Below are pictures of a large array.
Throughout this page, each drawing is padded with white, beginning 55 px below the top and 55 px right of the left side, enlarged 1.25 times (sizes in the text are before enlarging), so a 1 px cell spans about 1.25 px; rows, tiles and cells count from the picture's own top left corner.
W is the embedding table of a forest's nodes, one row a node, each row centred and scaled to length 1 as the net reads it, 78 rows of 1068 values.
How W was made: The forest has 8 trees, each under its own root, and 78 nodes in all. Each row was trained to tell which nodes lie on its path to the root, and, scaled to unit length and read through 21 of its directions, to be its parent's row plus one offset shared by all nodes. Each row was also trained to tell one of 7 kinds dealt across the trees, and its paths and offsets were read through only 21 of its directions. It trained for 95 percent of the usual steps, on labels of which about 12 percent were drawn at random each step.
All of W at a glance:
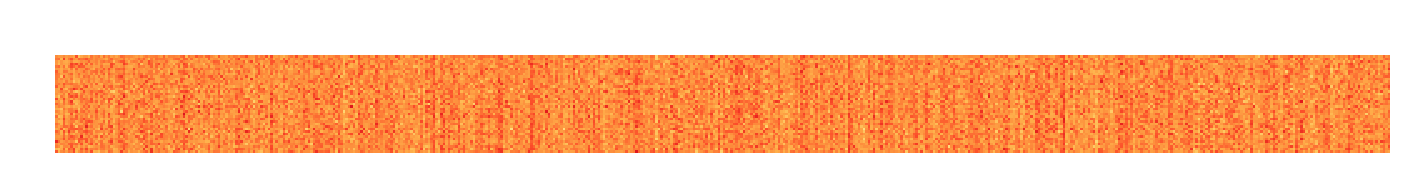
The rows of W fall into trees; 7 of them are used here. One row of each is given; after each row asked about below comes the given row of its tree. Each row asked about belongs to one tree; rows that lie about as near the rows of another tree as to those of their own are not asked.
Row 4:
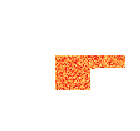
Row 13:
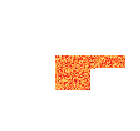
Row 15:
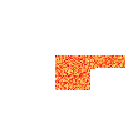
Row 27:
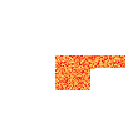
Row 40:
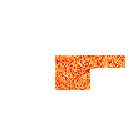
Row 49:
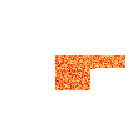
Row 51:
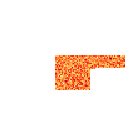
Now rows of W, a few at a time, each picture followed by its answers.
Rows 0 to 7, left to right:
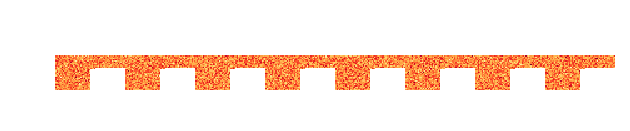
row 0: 40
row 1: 49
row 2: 15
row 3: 51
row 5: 27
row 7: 27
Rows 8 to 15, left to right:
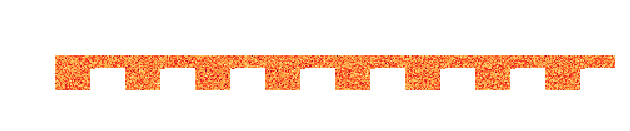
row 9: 15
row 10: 4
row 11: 15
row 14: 51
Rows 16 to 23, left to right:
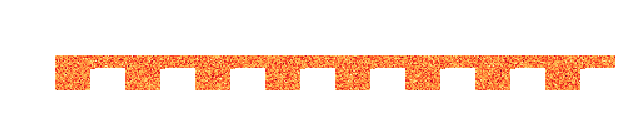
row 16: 15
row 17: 40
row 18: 40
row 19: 27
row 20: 27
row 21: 40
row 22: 40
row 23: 51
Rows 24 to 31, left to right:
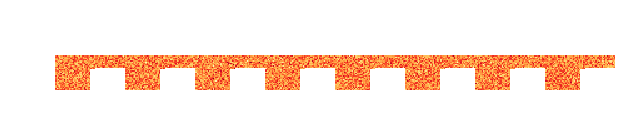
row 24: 13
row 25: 15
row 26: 40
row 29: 40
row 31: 4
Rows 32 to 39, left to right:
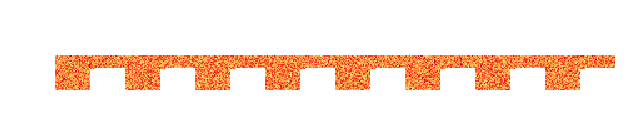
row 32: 27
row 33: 49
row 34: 13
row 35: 49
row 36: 51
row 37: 51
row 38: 49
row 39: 15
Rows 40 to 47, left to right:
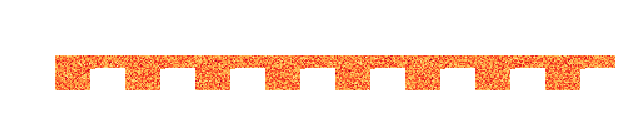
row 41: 40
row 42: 49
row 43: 51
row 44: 51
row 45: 4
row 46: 15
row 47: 49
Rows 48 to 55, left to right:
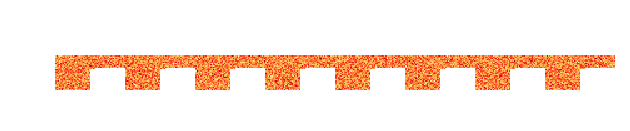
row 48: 49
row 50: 40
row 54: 15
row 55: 51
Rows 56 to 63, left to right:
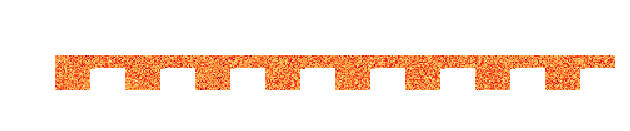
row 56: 27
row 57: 51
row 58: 27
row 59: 15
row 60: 51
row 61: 4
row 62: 49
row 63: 15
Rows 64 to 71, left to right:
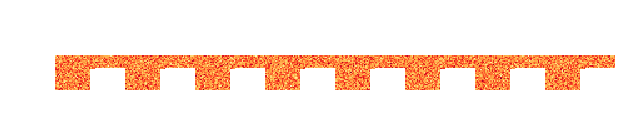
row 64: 49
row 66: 51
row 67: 15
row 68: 27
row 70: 27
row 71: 51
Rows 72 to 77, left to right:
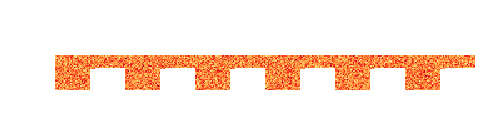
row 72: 15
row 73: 49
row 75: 49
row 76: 27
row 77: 49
